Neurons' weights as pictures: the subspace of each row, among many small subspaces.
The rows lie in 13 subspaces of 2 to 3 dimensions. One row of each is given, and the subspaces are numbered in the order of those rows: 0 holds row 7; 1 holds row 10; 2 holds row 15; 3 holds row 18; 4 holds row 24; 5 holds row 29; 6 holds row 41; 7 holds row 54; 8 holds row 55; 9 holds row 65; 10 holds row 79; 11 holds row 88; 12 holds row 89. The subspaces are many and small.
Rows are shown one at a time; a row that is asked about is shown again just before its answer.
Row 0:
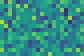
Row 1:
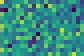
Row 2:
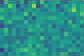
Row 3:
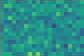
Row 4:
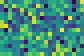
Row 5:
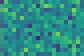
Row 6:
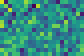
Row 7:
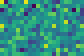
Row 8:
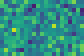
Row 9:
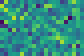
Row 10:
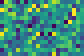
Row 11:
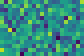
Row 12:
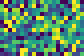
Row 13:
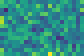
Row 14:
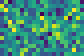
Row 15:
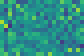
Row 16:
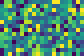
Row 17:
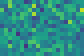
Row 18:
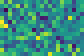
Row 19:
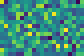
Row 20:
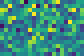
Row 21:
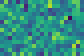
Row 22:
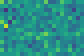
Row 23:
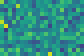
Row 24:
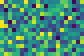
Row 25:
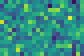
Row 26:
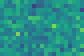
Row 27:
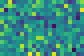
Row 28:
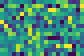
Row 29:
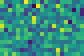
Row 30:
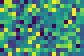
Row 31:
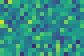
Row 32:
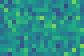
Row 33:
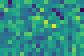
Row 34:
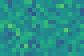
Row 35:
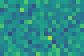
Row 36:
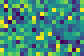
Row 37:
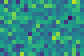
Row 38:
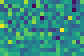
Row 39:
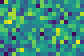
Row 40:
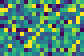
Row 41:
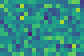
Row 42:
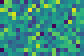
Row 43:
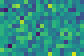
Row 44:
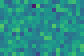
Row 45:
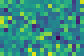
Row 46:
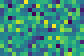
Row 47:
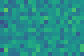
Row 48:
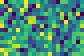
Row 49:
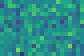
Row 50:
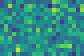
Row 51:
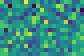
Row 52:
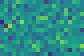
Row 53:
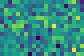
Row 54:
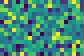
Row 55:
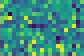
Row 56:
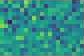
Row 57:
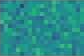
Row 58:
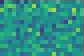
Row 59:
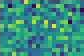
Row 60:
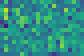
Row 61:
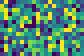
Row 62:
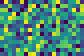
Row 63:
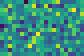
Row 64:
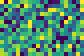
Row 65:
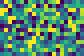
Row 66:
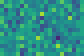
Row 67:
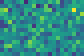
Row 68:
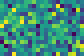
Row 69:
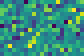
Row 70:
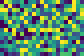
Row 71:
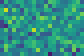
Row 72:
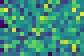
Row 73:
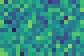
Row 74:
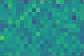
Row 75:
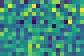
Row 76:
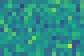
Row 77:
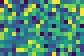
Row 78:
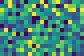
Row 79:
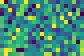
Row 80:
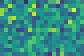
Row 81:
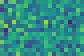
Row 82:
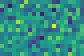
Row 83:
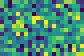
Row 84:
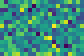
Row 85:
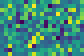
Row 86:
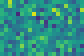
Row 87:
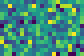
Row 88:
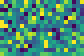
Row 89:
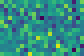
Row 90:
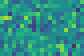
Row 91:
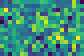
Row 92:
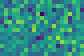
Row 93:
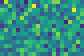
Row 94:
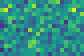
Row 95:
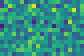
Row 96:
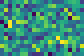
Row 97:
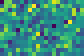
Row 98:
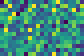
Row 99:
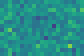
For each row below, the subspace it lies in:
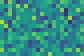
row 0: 2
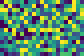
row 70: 4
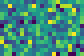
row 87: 10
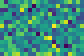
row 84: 6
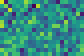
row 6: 10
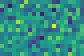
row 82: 9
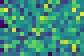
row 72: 3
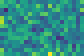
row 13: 8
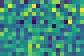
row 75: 5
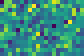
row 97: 1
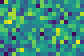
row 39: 10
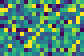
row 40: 8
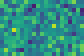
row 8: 10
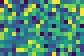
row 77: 0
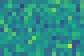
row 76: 6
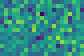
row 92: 9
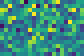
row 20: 9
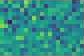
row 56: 4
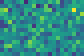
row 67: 3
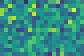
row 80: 9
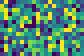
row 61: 8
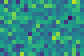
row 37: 7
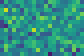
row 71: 3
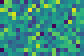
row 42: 1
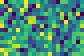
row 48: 10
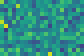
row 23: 2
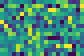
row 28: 6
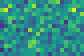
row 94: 3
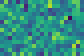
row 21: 7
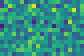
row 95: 5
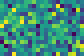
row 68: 10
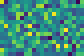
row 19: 6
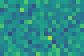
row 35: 6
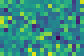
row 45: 8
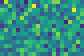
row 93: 0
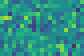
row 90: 8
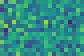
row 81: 2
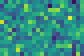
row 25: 7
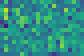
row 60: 8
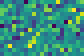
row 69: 8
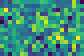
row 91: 8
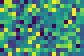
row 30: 1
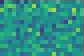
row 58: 1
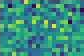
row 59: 5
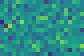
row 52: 2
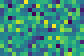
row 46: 9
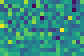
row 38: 4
